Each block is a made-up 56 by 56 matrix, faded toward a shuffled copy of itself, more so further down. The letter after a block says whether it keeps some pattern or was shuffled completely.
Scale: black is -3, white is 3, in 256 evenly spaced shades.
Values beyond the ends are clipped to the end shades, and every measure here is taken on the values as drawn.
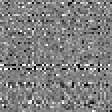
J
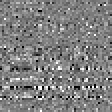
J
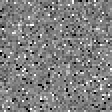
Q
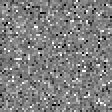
Q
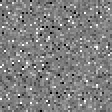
Q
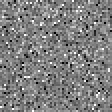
Q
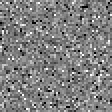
Q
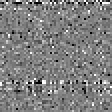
J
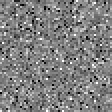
Q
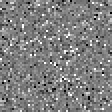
Q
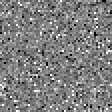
Q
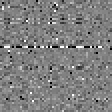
J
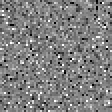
Q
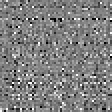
J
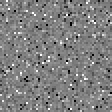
Q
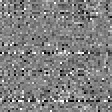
J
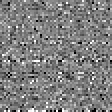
J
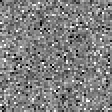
Q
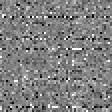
J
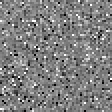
Q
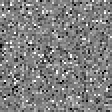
Q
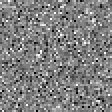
Q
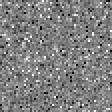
Q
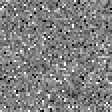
Q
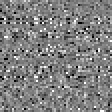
J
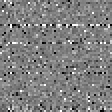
J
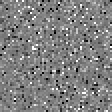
Q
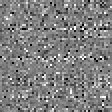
J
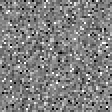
Q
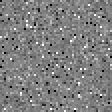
Q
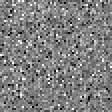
Q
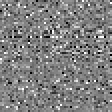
J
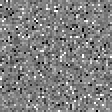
Q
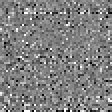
J
